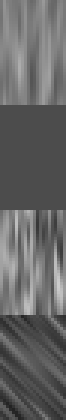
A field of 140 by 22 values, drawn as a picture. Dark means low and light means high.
It is made of 4 by 1 panels. Panel 1,1: middling, streaked downward. Panel 2,1: low, flat. Panel 3,1: middling, streaked downward, strong in contrast. Panel 4,1: low, slanting down to the right.
